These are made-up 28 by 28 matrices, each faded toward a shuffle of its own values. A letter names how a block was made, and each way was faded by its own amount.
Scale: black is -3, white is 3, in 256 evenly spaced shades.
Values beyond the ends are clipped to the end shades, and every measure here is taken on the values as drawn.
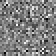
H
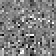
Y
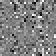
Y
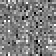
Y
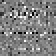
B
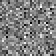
H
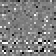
B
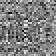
H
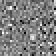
Y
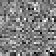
H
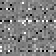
B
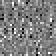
Y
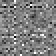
Y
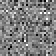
H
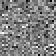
H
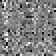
Y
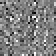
Y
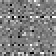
B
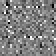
Y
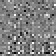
B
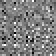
Y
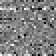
B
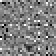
B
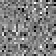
Y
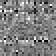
B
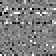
B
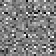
H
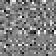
B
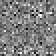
Y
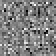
Y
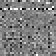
B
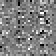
Y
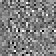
H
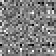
H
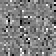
Y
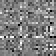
B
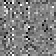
Y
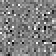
Y
